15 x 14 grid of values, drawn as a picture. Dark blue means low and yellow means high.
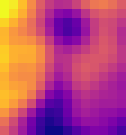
The ninth with the lowest average is the bottom middle. Values change most from cell to cell in the bottom left. Values rise toward the top left. No regular stripes run through it. No lone cell stands out from its neighbours.
